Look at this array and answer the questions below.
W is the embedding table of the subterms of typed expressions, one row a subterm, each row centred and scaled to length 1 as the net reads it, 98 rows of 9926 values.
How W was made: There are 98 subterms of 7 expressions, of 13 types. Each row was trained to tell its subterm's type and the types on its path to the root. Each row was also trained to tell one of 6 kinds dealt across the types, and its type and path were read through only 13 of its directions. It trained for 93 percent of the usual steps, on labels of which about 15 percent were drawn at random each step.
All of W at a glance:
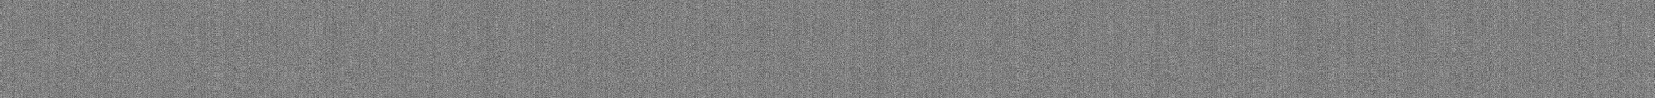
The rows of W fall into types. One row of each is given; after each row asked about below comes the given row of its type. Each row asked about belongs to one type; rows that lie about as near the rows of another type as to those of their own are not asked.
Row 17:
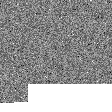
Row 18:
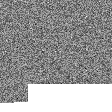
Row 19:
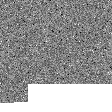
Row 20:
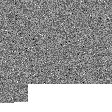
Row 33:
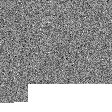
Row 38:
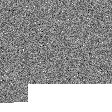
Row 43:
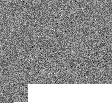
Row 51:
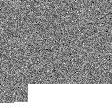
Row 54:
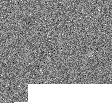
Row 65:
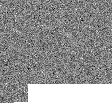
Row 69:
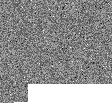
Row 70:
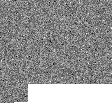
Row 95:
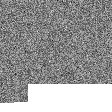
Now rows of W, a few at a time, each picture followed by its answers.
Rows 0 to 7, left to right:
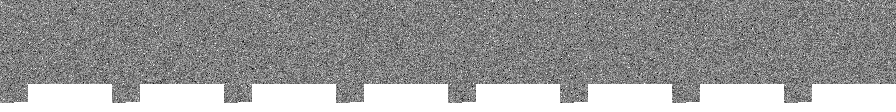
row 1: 18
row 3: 43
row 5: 17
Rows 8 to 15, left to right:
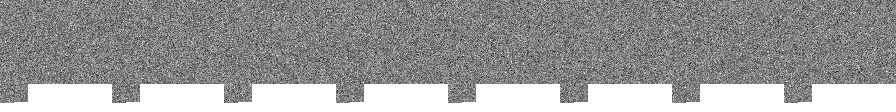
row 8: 95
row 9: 18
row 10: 17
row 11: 19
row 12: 65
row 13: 19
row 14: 33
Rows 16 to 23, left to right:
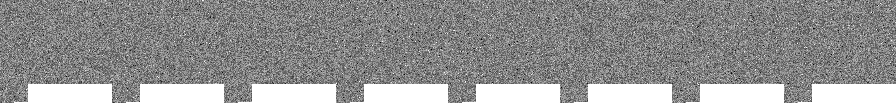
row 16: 17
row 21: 43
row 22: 33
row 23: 69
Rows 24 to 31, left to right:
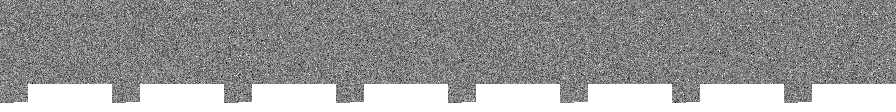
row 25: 43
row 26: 51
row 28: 43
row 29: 70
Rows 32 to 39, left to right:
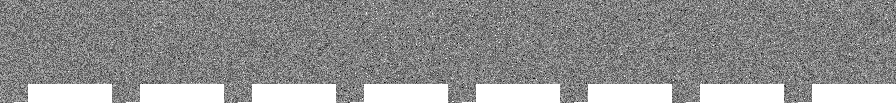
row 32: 43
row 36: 65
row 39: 95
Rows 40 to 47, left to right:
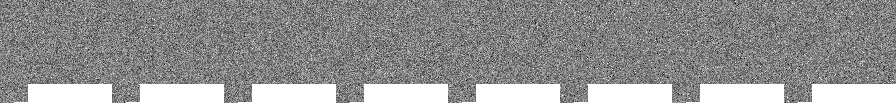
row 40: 18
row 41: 69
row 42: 95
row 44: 65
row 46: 95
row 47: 18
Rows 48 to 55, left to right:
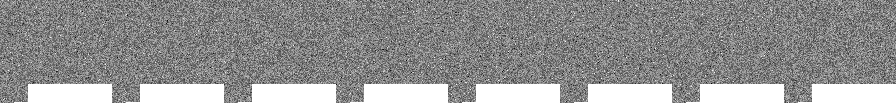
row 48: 33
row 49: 18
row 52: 20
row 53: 17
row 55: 43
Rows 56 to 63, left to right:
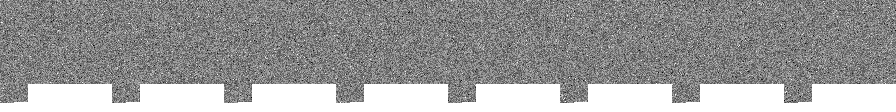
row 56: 65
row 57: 18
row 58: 95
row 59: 19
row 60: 95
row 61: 65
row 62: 18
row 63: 17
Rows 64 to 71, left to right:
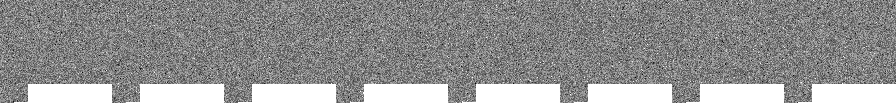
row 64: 19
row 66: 33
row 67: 19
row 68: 70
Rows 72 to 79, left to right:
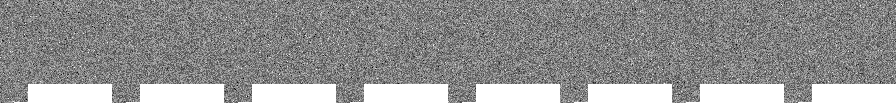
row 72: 95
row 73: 20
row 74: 20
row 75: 33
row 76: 33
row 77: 54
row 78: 69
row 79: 54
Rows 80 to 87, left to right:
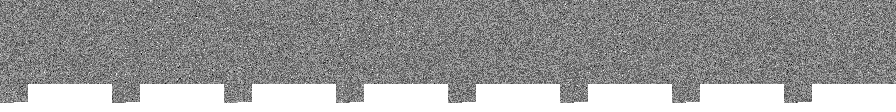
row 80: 43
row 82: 95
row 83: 17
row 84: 19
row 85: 54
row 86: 70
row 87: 33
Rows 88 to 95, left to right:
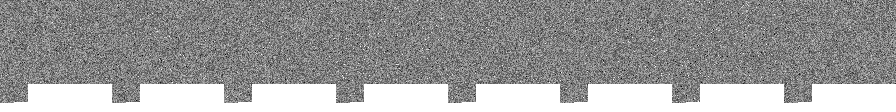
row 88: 69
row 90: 70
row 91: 43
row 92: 18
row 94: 65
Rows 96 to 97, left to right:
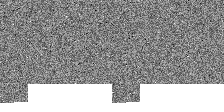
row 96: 65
